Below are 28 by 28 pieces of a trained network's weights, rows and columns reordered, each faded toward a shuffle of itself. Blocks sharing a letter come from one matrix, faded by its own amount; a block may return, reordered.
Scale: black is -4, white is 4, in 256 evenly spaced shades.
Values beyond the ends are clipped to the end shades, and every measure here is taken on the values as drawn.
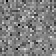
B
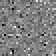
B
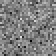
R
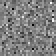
R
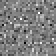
B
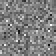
R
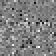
B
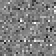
B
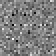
B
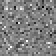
B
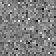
B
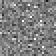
R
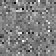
B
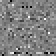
B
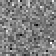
R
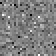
B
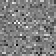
B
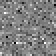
B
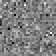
R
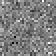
R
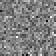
R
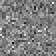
R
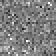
R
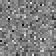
R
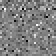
B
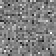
B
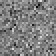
R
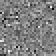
R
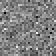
R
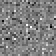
B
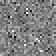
R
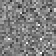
R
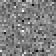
R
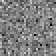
R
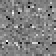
B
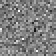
R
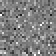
B
